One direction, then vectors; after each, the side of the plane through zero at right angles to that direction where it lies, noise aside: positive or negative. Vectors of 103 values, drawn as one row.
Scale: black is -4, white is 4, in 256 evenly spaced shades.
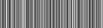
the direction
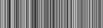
positive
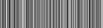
positive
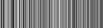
negative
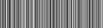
positive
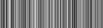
negative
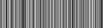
negative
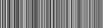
positive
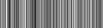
positive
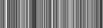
positive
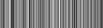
negative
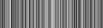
negative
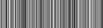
negative
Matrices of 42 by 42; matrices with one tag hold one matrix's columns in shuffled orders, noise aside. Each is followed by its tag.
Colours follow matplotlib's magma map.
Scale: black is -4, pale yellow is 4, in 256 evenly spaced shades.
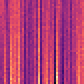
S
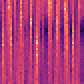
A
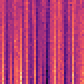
S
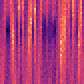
A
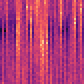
A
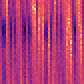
A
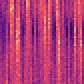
A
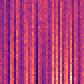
S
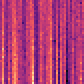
S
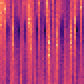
A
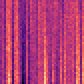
S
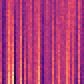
S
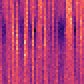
A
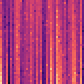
S
